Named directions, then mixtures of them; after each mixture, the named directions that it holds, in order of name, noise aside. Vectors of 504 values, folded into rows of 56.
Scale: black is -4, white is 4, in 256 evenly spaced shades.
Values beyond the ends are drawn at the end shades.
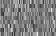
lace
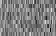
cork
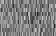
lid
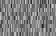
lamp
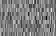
cork, lid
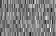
cork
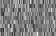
lace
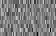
cork, lace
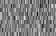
lamp, lid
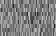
lid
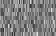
lace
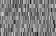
lace, lid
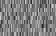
lamp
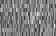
lid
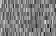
cork, lid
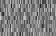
lace, lamp
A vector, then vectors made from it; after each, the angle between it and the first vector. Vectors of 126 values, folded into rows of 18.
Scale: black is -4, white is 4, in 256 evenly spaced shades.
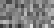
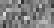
orthogonal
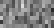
partly opposed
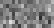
orthogonal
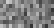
nearly opposite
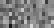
partly aligned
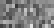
nearly parallel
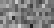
partly opposed
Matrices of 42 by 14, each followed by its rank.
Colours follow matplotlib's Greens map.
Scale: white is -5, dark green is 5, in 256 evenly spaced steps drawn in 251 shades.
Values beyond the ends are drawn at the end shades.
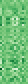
three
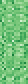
three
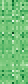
three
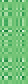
one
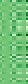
one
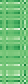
one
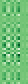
one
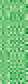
three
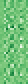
three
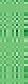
one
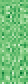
three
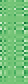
one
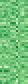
three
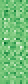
three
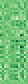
three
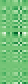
one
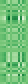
one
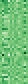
three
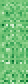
three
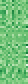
three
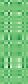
one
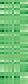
one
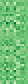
three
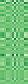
one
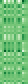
one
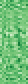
three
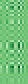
one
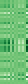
one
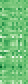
three
